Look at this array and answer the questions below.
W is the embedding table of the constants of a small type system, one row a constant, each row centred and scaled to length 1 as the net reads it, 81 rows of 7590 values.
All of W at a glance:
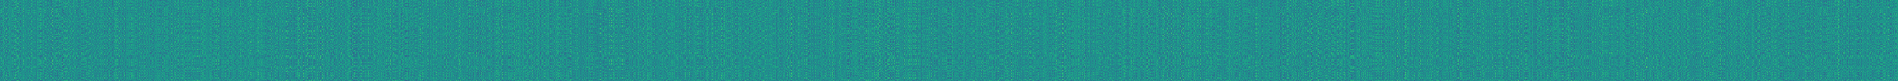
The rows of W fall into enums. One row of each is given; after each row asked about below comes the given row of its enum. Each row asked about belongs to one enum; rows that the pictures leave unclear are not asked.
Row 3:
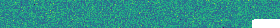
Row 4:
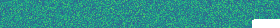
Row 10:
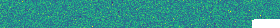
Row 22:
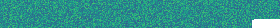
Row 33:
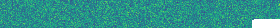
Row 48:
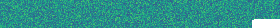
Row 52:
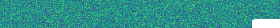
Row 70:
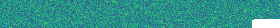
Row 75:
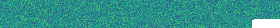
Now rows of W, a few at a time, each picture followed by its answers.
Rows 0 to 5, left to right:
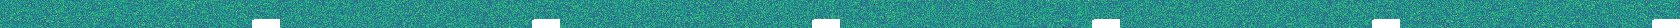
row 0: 52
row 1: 4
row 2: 48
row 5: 52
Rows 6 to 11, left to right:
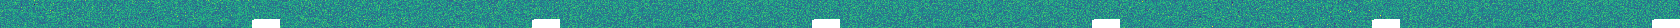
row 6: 3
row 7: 75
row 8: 22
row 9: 22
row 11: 22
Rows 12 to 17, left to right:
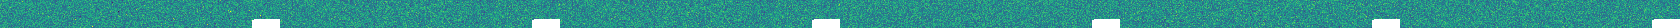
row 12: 10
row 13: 33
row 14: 33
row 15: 22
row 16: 52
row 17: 70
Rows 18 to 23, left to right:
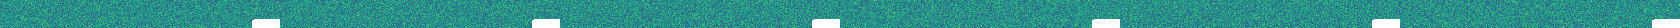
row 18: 75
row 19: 4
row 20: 22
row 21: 3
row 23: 70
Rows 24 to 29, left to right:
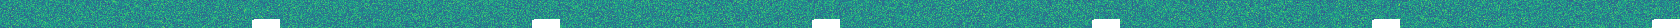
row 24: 70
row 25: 22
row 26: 48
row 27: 4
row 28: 33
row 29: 75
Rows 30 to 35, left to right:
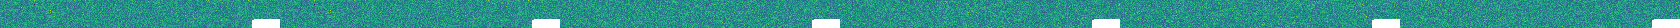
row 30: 3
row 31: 3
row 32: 70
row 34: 52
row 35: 75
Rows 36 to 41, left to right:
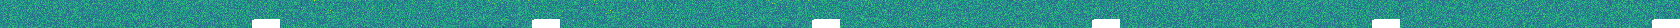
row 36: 22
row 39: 75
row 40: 22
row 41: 4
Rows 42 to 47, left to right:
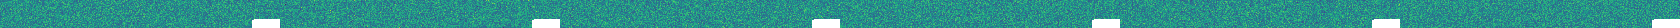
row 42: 4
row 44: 70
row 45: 48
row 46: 33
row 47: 22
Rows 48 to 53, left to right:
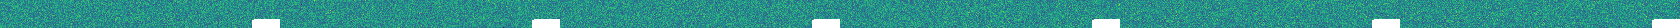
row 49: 3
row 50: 4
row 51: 33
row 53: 52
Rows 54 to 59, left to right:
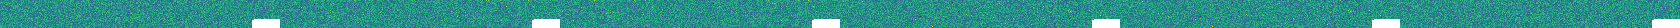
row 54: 48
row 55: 3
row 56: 3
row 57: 10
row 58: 10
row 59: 48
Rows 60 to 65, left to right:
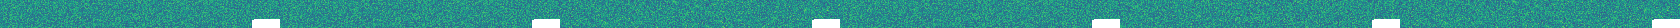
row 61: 22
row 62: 70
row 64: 48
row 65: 70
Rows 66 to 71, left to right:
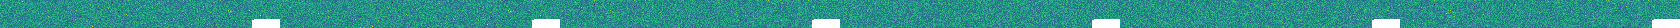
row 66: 10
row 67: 10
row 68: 3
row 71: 3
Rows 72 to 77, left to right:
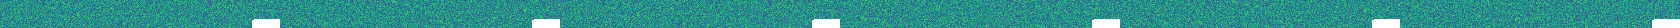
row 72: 4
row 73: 70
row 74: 4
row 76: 70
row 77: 48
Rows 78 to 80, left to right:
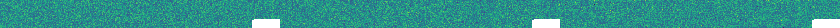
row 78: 48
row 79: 33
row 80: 3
